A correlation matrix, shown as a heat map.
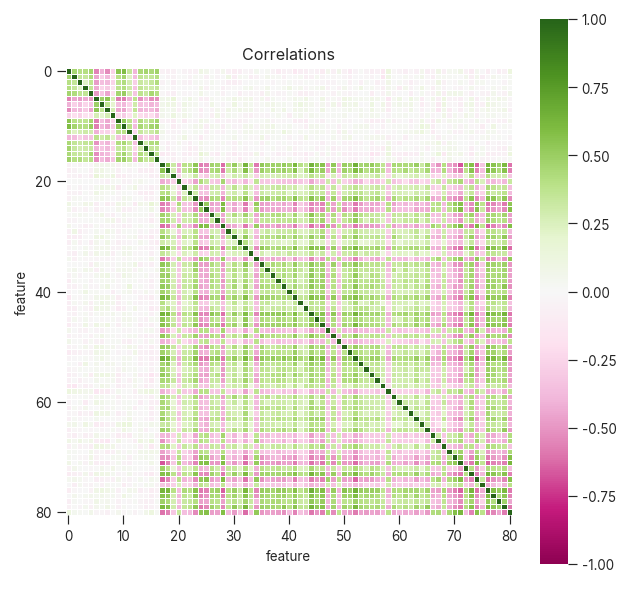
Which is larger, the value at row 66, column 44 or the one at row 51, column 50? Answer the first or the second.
the second
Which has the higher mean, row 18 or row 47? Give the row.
18
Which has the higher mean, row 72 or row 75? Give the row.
72
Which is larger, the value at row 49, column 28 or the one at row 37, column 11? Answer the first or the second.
the first
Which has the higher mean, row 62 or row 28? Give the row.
62
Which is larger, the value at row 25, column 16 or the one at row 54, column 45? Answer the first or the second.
the second
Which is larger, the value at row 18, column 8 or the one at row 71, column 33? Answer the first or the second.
the first
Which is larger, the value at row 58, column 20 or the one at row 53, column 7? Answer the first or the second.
the first
